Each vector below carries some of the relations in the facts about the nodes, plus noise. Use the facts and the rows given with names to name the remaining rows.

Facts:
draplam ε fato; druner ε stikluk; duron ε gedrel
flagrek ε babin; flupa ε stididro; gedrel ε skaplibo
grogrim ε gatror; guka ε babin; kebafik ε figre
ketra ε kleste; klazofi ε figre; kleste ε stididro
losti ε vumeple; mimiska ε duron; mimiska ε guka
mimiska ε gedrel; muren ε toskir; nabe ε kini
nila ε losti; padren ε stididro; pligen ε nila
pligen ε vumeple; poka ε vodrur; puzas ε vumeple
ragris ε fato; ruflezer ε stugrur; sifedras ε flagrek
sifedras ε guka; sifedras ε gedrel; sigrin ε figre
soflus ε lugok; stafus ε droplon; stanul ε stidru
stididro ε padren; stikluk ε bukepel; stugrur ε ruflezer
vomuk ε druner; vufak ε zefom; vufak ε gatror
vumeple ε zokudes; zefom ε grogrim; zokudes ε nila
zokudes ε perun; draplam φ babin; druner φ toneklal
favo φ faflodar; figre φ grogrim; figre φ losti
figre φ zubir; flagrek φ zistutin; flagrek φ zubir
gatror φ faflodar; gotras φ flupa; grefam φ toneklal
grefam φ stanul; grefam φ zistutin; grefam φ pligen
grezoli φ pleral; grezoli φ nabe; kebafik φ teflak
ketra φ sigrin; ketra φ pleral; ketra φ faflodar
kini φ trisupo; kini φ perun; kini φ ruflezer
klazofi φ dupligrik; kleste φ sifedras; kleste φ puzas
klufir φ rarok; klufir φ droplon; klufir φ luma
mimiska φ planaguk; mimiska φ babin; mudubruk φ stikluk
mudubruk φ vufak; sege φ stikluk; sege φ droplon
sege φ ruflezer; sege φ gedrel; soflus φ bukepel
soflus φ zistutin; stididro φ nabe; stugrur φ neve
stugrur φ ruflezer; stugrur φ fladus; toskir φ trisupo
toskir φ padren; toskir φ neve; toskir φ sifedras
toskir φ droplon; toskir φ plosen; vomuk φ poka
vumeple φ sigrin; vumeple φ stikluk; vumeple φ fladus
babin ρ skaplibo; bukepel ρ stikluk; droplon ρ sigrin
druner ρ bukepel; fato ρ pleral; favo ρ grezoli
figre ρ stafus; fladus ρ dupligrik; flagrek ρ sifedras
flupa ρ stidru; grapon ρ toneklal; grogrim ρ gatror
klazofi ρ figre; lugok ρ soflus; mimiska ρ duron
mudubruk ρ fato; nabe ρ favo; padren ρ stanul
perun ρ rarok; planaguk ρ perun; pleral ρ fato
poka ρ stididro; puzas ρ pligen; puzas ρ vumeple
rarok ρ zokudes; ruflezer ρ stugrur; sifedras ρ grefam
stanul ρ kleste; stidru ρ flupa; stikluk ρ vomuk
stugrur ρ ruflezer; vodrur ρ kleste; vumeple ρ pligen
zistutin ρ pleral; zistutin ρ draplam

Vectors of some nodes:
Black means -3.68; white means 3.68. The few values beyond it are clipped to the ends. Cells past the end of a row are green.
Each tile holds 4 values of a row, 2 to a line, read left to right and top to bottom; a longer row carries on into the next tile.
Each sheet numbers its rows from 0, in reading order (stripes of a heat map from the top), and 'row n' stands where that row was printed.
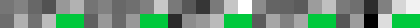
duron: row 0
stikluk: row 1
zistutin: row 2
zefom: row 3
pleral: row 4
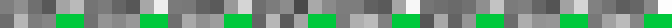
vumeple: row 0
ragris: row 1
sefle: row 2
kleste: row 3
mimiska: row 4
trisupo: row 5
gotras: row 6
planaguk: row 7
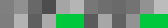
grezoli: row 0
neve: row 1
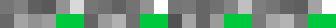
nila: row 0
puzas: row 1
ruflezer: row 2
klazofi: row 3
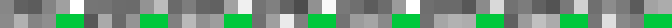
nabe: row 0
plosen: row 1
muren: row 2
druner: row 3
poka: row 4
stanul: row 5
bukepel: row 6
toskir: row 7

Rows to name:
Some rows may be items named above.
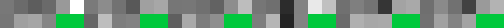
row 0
poka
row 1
stugrur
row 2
rarok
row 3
mudubruk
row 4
grefam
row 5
vomuk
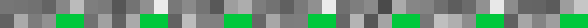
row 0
rarok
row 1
faflodar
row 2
stugrur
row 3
fladus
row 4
kleste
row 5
lugok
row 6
zefom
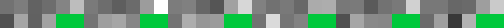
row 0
ruflezer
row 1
poka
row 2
gotras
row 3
kini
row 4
droplon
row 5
sigrin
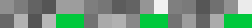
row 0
gatror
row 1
grapon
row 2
faflodar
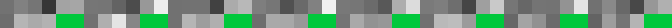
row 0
grefam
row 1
flagrek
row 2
soflus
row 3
babin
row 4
kebafik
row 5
figre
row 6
padren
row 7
stafus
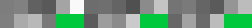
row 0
mimiska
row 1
toneklal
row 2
dupligrik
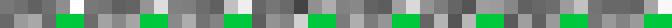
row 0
puzas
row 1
teflak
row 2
ketra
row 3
pligen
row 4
favo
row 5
gatror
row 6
vufak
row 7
flupa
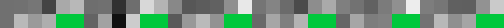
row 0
soflus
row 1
fato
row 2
grogrim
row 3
zokudes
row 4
fladus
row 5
stidru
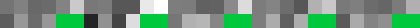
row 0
stikluk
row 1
draplam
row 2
vodrur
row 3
stididro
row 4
perun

